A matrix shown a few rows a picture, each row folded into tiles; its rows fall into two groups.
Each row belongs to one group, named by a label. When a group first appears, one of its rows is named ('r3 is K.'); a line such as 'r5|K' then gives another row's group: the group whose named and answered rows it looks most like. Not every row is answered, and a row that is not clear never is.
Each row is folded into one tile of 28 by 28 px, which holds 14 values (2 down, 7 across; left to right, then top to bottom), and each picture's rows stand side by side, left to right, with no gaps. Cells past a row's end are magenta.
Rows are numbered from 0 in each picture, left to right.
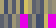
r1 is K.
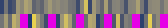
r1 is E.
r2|E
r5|E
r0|K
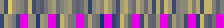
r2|E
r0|E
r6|E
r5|K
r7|E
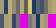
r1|K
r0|E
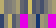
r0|E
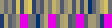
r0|K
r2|E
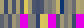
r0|K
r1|K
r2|E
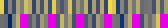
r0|K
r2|E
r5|K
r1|K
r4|K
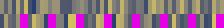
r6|E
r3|K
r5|E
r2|K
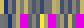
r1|K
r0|K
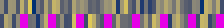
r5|K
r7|E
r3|E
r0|E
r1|K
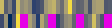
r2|E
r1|K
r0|K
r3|E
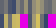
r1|E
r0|K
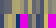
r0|E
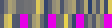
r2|E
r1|E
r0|E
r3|K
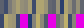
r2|E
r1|E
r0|E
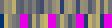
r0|E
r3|E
